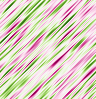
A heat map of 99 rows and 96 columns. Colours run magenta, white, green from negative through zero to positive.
No overall slope runs across the table. The values follow a bell shape. Streaks slant up to the right. Overall the values sit about 50% of the way up the scale. No single row or column stands out from its neighbours.
